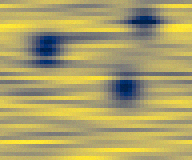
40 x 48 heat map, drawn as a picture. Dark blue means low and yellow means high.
On average the colour sits 70% of the way up the scale. There are three dips. The values are skewed, with a long tail toward low values. The halves do not mirror each other.
